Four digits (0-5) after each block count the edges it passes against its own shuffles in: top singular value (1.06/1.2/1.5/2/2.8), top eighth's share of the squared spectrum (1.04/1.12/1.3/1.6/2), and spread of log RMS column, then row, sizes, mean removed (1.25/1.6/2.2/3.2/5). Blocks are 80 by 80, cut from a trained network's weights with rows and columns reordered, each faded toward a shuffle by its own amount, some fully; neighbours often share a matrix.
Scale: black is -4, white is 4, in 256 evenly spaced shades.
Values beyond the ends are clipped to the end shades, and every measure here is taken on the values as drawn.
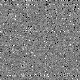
3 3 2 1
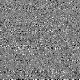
3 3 0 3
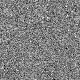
0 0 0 0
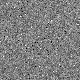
0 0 0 0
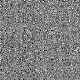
3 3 1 2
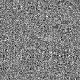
3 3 1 1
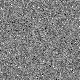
0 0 0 0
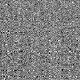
3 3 1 2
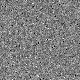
0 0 0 0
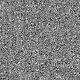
1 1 0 0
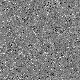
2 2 0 1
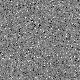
0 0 0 0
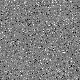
1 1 0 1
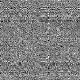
4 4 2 2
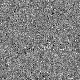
2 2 0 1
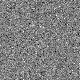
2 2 0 0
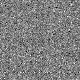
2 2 0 0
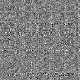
3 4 1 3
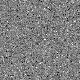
1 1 0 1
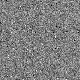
1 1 0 0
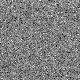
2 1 0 0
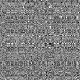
4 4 2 3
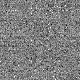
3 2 1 1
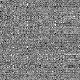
4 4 2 2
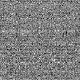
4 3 1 2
